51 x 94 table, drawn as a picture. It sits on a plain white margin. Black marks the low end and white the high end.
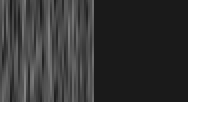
The table splits into one row of 2 panels. Panel 1,1: low, streaked downward. Panel 1,2: very low, flat.
